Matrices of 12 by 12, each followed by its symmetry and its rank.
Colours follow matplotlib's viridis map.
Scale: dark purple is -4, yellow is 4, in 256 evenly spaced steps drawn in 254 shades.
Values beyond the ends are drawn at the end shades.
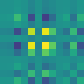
symmetric, rank one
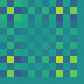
symmetric, rank one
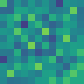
symmetric, full rank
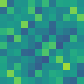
symmetric, full rank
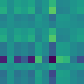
neither, rank one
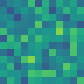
symmetric, full rank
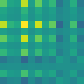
symmetric, rank one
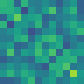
symmetric, full rank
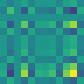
symmetric, rank one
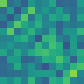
symmetric, full rank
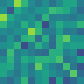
symmetric, full rank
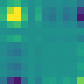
symmetric, rank one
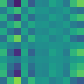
neither, rank one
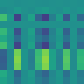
neither, rank one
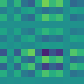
neither, rank one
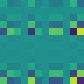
neither, rank one
